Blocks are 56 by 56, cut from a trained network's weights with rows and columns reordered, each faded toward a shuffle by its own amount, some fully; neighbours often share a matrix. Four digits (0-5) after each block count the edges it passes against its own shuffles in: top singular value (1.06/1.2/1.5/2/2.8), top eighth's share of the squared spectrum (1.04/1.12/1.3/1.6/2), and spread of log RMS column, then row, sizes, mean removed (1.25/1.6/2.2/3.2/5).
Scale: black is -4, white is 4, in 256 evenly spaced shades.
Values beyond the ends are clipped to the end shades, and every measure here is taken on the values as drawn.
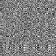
4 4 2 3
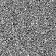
2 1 0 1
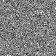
2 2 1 0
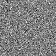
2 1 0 0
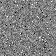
0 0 0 0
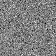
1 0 0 0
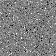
0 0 0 0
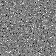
0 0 0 0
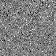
2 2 0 1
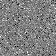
2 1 0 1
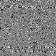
3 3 0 2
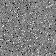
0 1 0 0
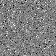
0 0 0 0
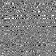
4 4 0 3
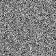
1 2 0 0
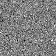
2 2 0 1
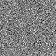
3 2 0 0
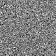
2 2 0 0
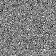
2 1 0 0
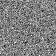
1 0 0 0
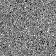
0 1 0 0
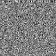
3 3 1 1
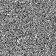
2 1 0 0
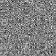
4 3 2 2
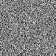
3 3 1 1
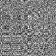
4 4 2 2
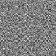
4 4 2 2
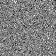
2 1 0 0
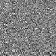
3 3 1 1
